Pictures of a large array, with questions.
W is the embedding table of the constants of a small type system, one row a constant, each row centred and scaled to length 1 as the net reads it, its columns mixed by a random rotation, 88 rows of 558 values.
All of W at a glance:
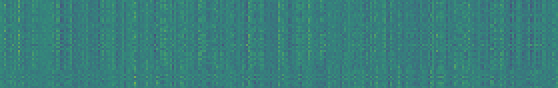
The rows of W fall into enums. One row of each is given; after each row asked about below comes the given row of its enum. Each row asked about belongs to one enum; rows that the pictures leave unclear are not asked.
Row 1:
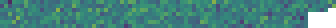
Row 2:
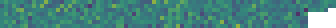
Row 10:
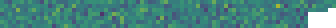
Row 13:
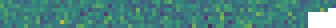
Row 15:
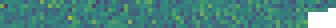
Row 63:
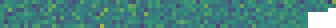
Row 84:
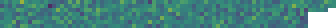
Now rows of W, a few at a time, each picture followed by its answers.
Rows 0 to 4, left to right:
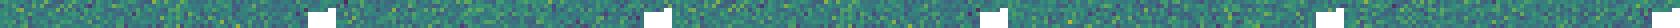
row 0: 2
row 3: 13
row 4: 84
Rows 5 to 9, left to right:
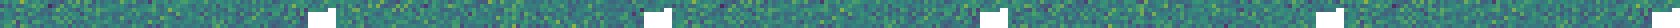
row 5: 84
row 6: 2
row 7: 84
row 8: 63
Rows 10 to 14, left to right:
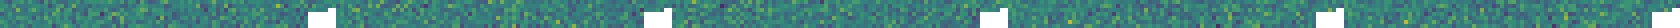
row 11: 2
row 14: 13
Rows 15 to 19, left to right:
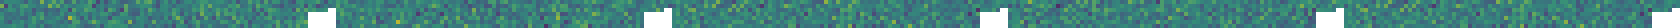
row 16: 13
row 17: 2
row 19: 2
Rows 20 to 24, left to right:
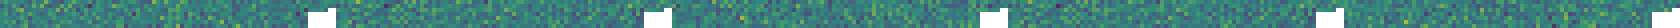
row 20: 2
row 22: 15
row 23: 84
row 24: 13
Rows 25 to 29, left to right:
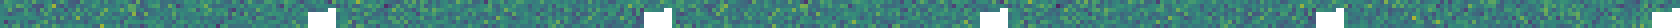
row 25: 63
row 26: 84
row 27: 63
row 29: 15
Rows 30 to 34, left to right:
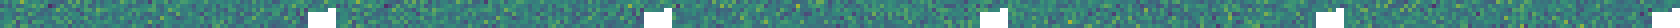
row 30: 84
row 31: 84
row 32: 15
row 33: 13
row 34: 2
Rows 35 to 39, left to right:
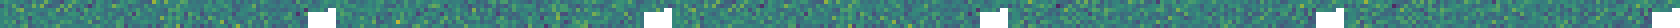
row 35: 2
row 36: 13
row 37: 2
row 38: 84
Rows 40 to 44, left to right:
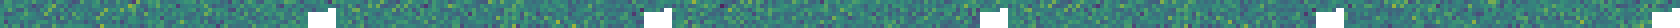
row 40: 63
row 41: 2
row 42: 84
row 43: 2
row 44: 15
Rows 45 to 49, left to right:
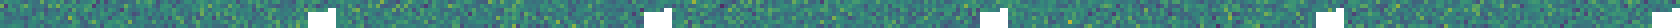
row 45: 15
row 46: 2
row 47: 84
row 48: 13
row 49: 63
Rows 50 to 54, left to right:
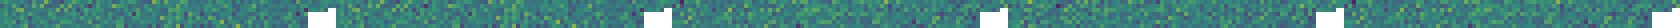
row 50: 2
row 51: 2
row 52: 1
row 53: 84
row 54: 1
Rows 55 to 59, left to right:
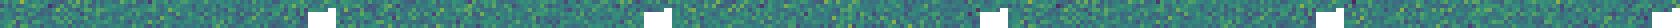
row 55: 84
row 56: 63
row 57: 2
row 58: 84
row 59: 1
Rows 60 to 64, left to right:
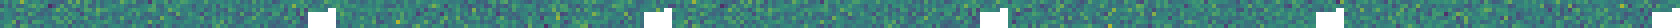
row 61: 13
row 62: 84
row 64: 10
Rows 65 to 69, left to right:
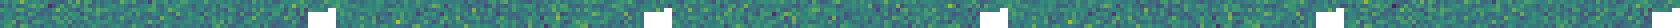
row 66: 13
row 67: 10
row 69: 84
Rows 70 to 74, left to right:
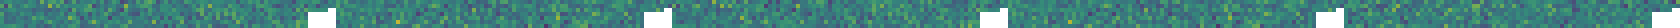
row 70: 15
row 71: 13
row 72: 15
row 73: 13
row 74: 63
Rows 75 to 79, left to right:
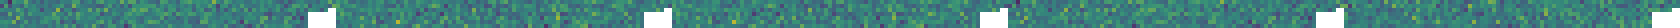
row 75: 1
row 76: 13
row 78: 1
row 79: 15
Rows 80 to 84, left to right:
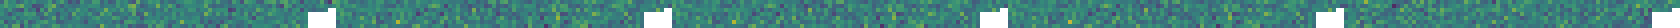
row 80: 63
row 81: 13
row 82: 13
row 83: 13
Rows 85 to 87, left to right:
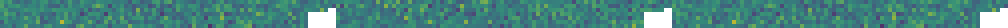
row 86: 15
